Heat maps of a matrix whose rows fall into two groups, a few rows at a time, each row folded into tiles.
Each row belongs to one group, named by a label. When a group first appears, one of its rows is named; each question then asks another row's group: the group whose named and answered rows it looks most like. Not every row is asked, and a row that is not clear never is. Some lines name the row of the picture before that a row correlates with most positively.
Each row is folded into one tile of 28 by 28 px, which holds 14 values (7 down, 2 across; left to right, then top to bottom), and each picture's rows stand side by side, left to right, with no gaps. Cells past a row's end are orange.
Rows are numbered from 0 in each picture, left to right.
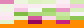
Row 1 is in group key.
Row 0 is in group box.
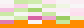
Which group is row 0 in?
key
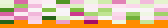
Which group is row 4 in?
box
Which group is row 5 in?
box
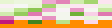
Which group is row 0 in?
key
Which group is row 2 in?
box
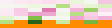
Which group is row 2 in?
box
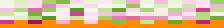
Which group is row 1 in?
key
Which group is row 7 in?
key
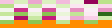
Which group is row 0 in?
box
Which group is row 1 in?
box
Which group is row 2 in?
box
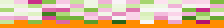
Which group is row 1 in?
box
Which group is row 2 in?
key
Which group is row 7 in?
key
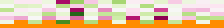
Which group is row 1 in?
box
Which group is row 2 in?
box
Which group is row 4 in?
box
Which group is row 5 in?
box
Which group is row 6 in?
box
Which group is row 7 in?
key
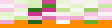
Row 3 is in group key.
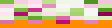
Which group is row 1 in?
key
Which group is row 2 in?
key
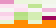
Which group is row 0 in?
box
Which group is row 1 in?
box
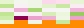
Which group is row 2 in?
box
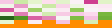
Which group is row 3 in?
box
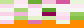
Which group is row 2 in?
box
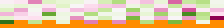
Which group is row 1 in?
box
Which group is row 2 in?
box
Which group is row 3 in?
key
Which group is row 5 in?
box
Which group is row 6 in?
box
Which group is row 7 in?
box
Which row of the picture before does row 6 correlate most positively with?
2
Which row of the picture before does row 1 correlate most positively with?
2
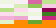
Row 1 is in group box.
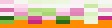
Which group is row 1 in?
key
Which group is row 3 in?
box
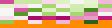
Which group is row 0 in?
box
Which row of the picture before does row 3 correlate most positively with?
3
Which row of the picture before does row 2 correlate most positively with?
1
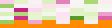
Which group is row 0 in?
box
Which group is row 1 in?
key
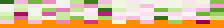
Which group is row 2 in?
key
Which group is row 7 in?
key
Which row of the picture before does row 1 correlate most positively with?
3
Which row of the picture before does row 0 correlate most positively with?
3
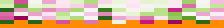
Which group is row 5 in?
key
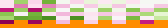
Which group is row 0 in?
key
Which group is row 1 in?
key
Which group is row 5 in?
key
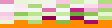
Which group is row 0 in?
box
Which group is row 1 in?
box
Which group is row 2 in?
box
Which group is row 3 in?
key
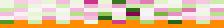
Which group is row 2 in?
box
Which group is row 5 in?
box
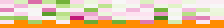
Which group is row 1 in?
box
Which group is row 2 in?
box
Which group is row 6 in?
box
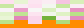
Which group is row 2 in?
box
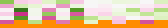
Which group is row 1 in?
box
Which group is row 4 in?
key
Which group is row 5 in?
key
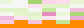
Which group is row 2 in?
box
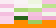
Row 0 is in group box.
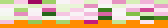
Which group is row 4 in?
box
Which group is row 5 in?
key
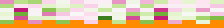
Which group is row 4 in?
box
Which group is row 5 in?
box
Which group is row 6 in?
key
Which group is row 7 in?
key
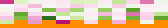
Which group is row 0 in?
box
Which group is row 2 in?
key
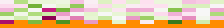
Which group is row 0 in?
key
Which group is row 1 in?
box
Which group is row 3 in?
key
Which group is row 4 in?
box
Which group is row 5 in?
key
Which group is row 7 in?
box
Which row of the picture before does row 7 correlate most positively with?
0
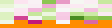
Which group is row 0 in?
box
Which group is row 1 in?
key
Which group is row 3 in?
key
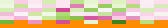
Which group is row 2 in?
key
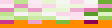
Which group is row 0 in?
key
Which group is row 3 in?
key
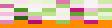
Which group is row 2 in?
box
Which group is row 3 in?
key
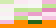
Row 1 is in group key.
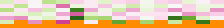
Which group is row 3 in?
key
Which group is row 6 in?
key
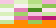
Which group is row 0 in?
box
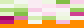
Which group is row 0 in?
key
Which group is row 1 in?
key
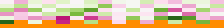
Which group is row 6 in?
key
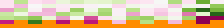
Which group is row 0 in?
key
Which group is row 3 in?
key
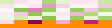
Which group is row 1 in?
key
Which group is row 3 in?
key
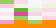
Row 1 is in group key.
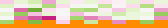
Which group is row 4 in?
key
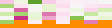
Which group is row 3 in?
key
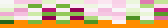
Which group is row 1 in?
box
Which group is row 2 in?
box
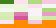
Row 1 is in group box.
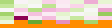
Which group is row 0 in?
box
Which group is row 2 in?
key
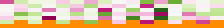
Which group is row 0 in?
box
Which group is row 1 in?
box
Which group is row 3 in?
box
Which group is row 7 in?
key
